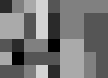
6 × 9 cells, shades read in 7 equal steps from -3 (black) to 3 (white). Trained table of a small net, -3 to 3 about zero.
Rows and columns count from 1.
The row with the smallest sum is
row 4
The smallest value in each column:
-2 -3 -1 -1 -3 0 0 -1 -1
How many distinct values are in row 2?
5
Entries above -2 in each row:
8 8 8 7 8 8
